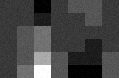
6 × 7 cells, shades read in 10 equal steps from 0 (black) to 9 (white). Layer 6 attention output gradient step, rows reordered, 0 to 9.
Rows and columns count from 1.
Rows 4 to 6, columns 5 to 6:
2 1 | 1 1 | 0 0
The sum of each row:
14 14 17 16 19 21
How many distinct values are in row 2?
3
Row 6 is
2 4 9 3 0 0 3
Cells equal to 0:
3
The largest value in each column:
2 4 9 3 3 3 3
